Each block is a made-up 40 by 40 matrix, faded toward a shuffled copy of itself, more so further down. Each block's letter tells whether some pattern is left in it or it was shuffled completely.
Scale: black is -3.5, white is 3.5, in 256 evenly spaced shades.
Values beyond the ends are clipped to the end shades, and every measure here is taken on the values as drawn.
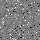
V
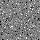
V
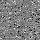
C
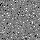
V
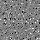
C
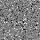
C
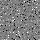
V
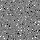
V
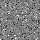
V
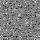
C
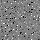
V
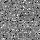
C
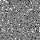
C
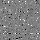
C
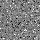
V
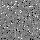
V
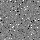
V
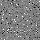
C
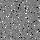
V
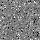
C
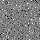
V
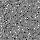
V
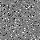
V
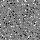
V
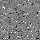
C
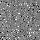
C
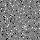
V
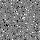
C
